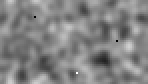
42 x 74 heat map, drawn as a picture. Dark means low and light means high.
Lone odd cells: 3, 1 higher and 2 lower than their neighbours. Average level on the scale: 50%. Grain: blotchy. Mirror symmetry: none. Slope: none.
